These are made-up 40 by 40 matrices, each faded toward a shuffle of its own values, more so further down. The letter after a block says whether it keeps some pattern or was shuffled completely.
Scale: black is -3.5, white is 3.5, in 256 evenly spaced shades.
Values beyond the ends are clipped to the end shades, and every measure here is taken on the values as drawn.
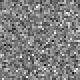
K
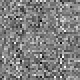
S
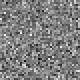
K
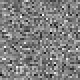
S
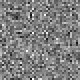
S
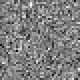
K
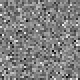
K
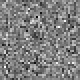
S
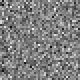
K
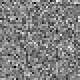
K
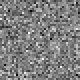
K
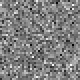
K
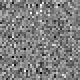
S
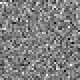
K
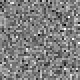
K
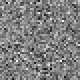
S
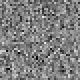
S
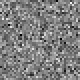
K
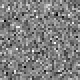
K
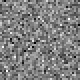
K
